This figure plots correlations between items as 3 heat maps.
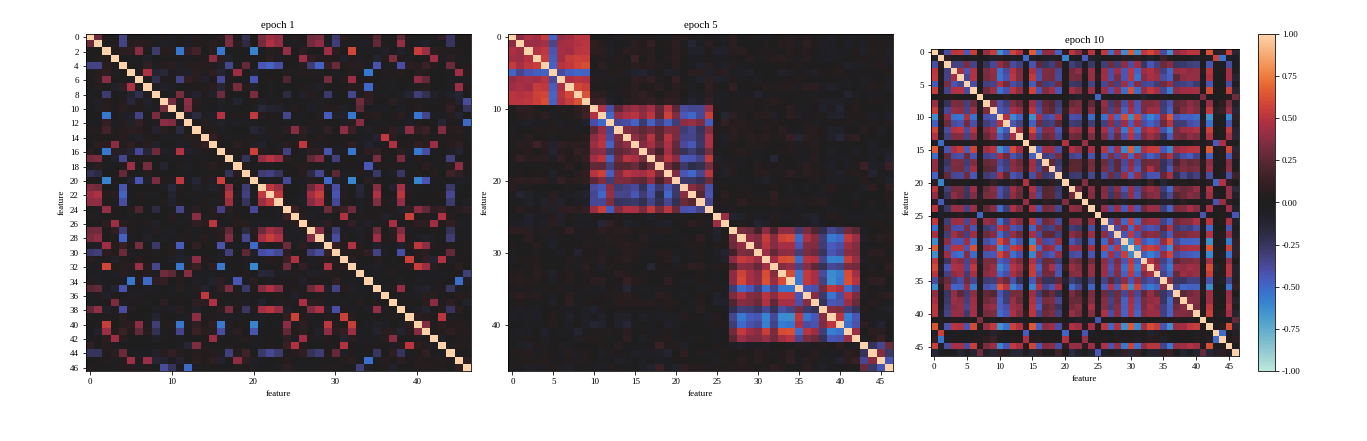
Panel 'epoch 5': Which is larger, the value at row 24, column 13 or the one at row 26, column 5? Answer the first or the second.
the first
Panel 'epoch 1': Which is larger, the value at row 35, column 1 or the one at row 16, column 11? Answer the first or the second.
the second
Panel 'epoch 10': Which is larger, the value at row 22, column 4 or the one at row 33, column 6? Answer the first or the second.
the second
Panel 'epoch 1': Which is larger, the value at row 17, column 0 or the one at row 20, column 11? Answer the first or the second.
the second
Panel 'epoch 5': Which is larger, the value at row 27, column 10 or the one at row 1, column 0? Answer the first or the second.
the second
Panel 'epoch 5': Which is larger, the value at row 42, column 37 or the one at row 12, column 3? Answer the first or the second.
the first
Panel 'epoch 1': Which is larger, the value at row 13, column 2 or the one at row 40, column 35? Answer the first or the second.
the first
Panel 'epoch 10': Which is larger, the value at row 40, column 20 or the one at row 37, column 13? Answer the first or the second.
the second
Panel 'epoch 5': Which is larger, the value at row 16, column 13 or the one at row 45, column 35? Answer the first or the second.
the first
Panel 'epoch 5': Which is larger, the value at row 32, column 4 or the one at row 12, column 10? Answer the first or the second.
the first
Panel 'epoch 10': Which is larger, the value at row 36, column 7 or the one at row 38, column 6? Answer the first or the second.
the second
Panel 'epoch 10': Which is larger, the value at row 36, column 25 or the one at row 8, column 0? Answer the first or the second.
the second
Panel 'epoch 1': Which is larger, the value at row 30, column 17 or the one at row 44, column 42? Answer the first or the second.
the second
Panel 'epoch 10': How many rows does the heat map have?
47
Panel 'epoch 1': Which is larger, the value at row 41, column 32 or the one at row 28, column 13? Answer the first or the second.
the first
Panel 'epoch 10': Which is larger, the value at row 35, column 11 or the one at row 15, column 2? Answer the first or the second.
the first
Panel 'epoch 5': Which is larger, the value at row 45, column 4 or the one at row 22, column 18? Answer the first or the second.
the first
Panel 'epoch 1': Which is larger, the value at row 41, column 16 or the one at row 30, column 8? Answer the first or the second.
the second
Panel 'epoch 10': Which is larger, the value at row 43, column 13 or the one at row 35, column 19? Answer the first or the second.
the second
